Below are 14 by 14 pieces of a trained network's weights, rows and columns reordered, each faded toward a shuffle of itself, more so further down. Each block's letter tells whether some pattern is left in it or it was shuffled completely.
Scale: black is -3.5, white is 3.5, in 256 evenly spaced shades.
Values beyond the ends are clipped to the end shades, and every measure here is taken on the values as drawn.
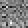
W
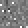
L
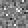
L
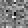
W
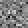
W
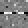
W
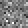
L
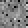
L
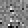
W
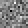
L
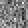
W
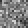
L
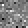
L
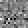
W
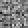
W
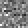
W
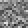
L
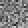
L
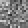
W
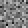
L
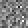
W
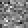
L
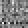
W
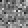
L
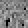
W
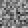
L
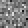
L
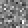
L
